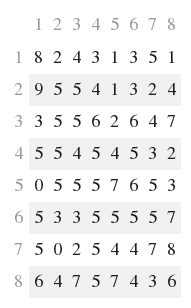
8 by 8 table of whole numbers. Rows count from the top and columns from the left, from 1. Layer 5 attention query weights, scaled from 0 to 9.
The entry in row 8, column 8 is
6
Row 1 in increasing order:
1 1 2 3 3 4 5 8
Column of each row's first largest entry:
1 1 8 1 5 8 8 3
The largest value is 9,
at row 2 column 1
